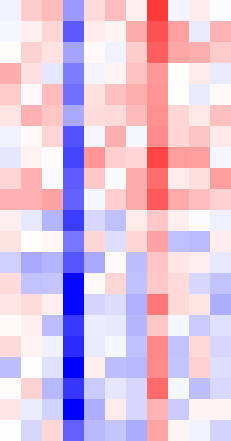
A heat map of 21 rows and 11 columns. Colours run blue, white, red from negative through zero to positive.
A horizontal seam about 50% of the way down splits the table, and the top part is higher. Columns 4 and 8 stand out from the rest. The top right is the ninth with the highest average.
